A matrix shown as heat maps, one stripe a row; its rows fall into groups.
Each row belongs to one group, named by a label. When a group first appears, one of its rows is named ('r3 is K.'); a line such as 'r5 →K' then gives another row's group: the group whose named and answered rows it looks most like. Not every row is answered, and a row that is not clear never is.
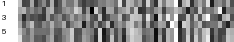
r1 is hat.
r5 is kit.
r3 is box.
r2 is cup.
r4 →hat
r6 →kit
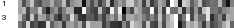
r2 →kit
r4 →box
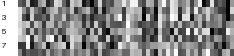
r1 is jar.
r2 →kit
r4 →cup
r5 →kit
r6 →cup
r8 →box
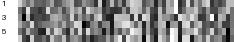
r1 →kit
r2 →box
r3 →jar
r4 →hat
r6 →hat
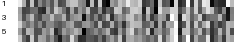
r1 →kit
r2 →box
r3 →hat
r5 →hat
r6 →kit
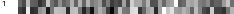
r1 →box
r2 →jar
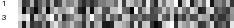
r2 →jar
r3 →cup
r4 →jar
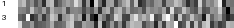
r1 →cup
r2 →hat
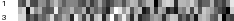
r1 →jar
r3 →cup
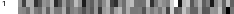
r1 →hat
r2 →hat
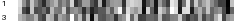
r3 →cup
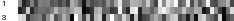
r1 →box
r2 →jar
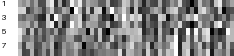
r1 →cup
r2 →cup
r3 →box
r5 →kit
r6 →kit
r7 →hat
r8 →hat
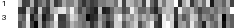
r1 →hat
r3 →jar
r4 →jar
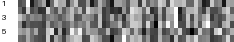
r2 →box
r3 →kit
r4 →box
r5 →cup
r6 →box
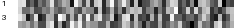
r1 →cup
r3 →cup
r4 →cup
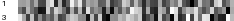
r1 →cup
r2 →box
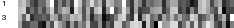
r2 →cup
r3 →jar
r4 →box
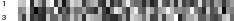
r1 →cup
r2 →jar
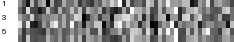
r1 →hat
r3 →hat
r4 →jar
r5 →box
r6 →box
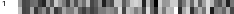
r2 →hat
